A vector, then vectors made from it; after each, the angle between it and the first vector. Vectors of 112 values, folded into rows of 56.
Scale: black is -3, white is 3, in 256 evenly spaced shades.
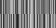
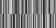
partly aligned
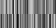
partly aligned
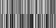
partly opposed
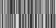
nearly opposite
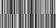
nearly opposite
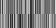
partly opposed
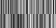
partly aligned
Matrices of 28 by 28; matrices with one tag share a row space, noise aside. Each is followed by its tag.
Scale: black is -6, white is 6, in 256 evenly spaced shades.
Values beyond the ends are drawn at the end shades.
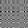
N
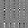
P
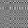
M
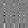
P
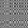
M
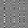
P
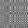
M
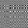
M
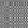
M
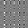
P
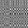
M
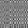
M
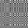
M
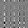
P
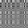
N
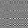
M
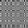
N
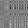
M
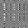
P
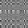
N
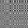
M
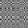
N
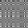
N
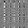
P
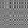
M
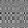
N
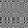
N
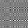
M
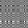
N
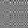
M
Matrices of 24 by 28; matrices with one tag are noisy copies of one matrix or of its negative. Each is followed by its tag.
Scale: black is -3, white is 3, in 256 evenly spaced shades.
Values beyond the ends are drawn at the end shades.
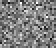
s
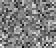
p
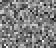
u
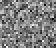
u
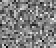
u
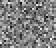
s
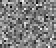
s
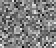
p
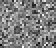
p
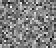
s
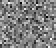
s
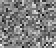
p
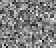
u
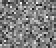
s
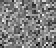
p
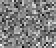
p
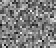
u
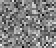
p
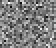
s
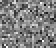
u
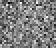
s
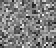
p
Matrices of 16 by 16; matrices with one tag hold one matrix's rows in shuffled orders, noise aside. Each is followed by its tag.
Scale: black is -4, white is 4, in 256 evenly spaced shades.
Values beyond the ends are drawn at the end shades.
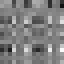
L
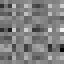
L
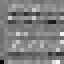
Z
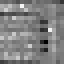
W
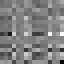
L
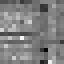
W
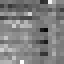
W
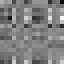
L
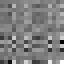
L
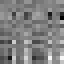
L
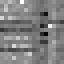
W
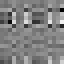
L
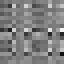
L
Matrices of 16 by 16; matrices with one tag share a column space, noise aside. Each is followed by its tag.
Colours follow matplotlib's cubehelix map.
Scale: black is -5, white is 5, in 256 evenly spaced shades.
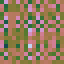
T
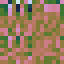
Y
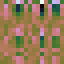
Y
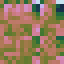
Y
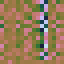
T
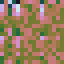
Y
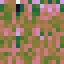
Y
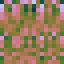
Y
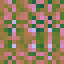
T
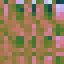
Y
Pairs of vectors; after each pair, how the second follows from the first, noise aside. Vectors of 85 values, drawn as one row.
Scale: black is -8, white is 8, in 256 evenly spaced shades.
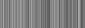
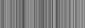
wrapped around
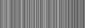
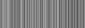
copied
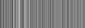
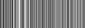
scaled up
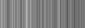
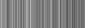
copied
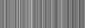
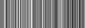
scaled up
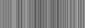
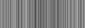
copied
